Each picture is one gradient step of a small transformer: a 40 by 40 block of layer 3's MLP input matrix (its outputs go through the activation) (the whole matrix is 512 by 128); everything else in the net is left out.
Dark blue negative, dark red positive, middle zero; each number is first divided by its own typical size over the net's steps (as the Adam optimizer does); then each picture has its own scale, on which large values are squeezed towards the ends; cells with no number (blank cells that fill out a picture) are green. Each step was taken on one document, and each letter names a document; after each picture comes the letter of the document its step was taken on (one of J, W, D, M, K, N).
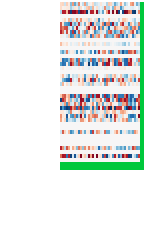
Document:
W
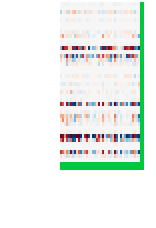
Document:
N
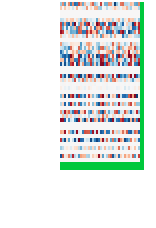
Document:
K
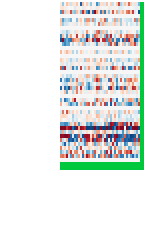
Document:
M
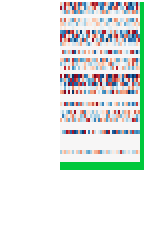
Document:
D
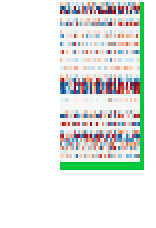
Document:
M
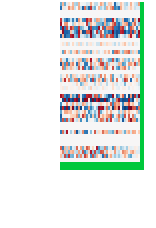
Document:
K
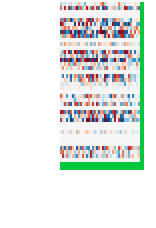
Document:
K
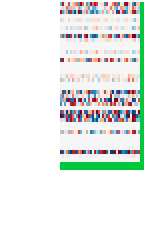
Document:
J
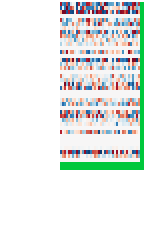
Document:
D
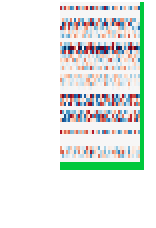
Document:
K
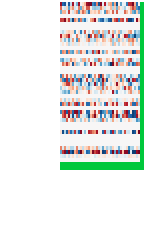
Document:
D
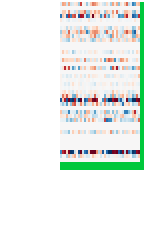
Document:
J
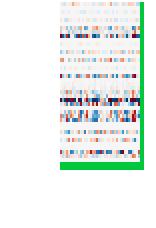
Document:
J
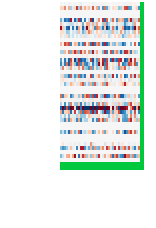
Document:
W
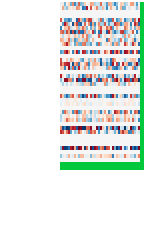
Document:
K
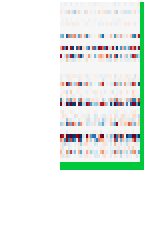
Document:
N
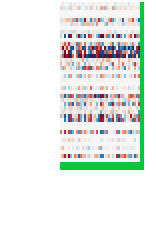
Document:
K
